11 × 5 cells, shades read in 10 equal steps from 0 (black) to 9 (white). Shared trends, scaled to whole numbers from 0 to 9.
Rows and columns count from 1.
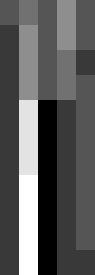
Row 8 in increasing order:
0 2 2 3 9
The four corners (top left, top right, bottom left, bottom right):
3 3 2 2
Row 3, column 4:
4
